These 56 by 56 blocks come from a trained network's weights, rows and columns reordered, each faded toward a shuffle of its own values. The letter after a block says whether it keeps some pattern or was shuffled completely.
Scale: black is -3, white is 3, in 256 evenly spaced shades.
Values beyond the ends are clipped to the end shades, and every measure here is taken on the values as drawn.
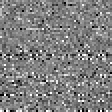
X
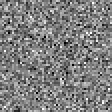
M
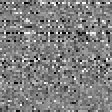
X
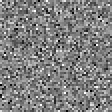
M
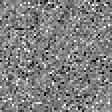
M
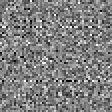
X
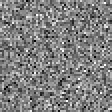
M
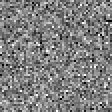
M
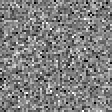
M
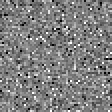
M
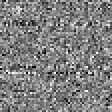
X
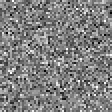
M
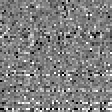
X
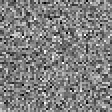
X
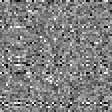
X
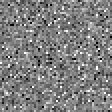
M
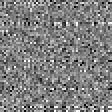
X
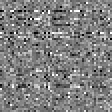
X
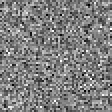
X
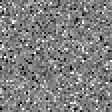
M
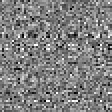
X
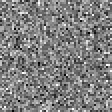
M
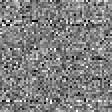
X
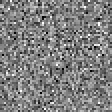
X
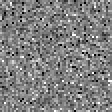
M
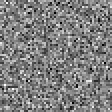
M
